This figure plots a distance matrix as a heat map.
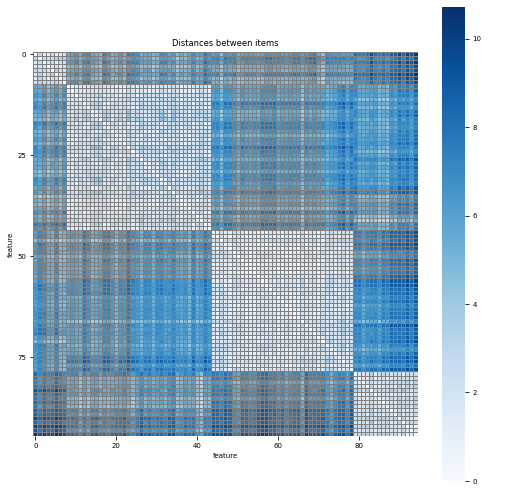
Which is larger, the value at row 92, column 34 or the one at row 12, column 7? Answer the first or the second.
the first
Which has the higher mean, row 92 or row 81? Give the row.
92
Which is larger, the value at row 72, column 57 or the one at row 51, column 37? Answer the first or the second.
the second
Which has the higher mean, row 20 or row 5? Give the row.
5
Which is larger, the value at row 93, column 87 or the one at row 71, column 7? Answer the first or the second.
the second
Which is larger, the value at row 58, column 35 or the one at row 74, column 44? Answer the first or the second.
the first
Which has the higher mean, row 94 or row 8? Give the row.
94
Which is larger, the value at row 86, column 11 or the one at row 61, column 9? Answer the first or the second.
the second
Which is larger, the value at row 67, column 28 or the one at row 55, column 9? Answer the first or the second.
the first
